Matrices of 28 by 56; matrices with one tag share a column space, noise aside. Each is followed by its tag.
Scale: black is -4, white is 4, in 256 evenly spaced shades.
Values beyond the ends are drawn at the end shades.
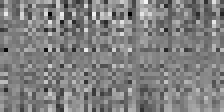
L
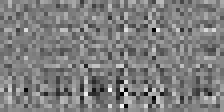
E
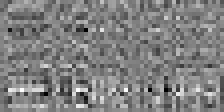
E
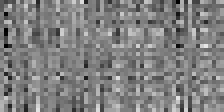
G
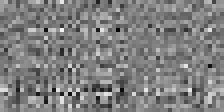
E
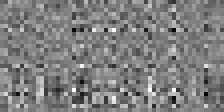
E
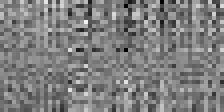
L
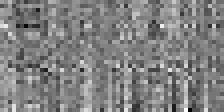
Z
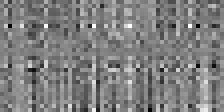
Z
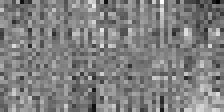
G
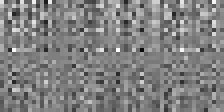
L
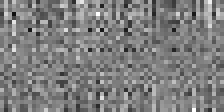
L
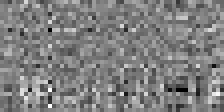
E
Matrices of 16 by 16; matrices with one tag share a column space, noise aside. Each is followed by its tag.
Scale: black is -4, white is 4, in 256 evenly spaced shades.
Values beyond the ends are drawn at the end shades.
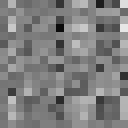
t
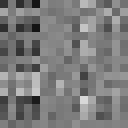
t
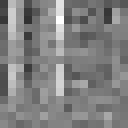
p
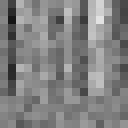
p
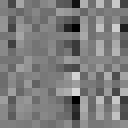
t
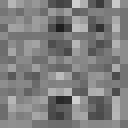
t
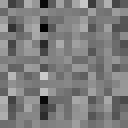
t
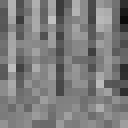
p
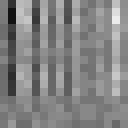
p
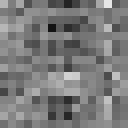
t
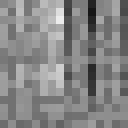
p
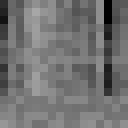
p
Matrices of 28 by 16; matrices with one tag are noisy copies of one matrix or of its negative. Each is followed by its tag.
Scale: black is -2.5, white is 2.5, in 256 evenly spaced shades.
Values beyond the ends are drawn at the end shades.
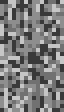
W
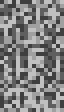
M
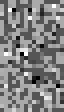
W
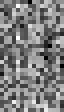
M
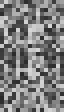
M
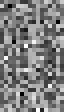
M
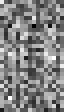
M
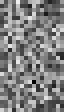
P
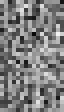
W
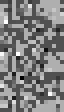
P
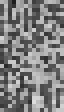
W
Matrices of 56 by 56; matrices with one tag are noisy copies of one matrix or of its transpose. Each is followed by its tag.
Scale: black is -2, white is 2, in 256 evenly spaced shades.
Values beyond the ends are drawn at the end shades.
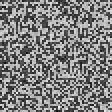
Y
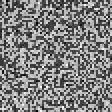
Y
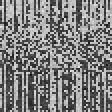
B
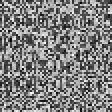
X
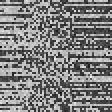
B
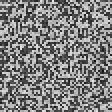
Y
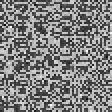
X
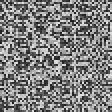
X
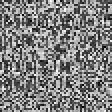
X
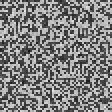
Y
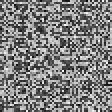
X
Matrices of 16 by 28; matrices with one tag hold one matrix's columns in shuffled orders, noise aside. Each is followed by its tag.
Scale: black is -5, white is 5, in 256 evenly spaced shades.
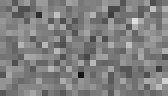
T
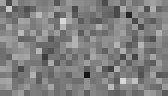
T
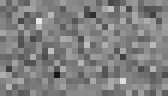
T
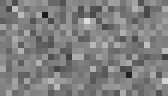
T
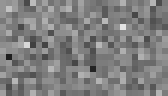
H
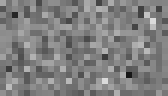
T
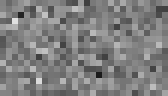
T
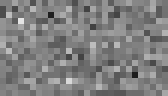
T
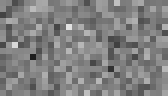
H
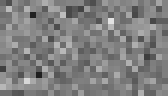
T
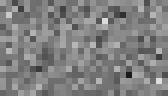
T
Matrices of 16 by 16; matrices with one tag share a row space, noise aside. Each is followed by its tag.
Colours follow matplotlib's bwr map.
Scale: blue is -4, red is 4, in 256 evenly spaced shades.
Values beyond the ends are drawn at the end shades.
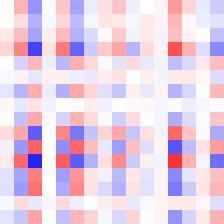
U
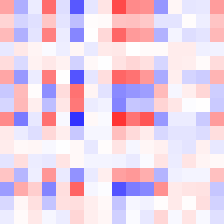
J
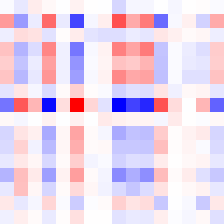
J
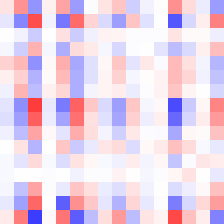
U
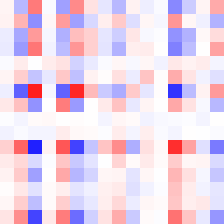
U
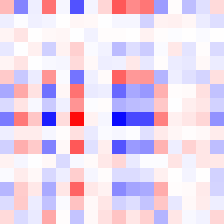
J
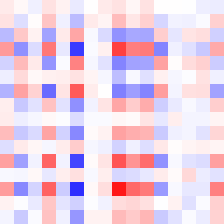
J
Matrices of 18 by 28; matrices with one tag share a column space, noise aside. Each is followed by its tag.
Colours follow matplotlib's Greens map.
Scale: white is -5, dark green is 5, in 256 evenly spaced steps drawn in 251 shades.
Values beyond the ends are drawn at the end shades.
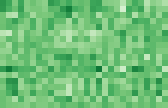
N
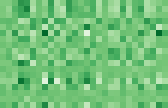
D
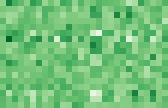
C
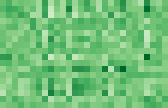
N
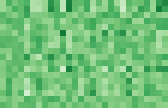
N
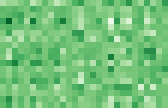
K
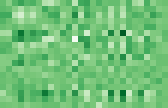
C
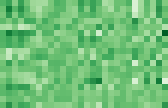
D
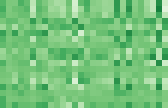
D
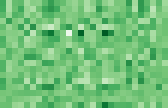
D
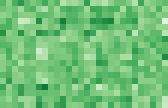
K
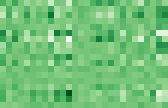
C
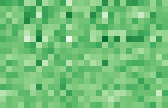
C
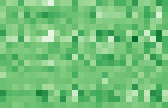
C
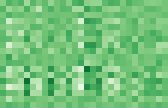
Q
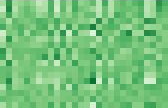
D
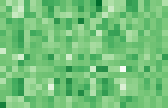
N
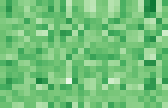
D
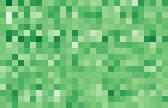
C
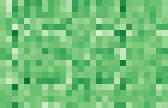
D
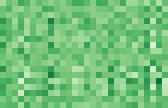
Q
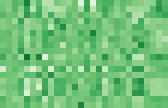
N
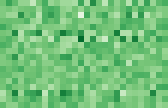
C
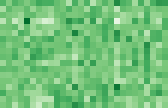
K
